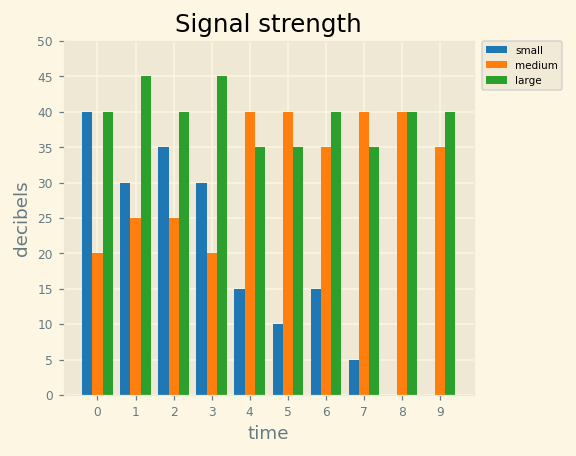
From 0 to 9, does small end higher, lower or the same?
lower
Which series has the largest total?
large
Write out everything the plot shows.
Title: Signal strength
x-axis: time, ticks 0 1 2 3 4 5 6 7 8 9
y-axis: decibels, ticks 0 5 10 15 20 25 30 35 40 45 50
Legend: small, medium, large
Values:
small: 40 30 35 30 15 10 15 5 0 0
medium: 20 25 25 20 40 40 35 40 40 35
large: 40 45 40 45 35 35 40 35 40 40
